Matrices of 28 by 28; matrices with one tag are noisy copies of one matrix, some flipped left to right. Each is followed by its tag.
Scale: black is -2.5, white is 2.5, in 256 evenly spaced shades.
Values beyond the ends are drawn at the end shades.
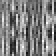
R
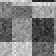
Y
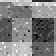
Y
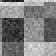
Y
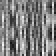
R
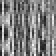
R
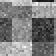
Y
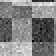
Y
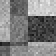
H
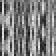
R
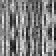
R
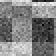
Y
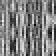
R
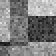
H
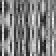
R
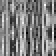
R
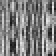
R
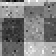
Y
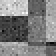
H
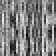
R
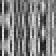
R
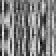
R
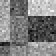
H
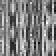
R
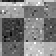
Y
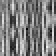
R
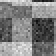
Y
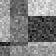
H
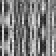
R
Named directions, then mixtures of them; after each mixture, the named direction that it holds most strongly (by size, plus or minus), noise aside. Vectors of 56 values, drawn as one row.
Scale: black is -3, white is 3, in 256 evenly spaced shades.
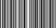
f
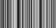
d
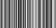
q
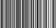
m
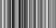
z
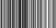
z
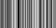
d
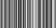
q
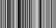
d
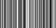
f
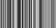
d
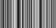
d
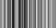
z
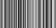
q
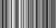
z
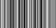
z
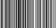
q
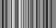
z
